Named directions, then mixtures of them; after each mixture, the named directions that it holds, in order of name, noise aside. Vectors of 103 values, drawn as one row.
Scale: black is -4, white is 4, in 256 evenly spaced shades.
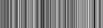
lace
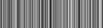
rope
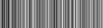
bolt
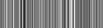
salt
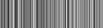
bolt, lace, salt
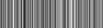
lace, rope, salt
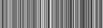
lace, rope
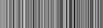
bolt, lace, salt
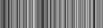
bolt, lace, rope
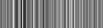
lace, salt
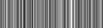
rope, salt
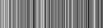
bolt, lace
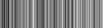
bolt, lace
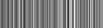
bolt, lace, salt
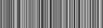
rope, salt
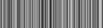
rope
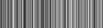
lace, rope, salt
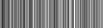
bolt, salt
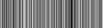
bolt, rope, salt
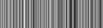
bolt, rope, salt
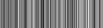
lace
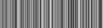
rope
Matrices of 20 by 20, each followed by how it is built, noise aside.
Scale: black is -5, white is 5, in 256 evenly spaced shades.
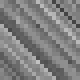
Toeplitz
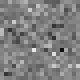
noise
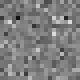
noise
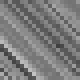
Toeplitz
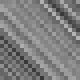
Toeplitz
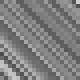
Toeplitz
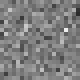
noise
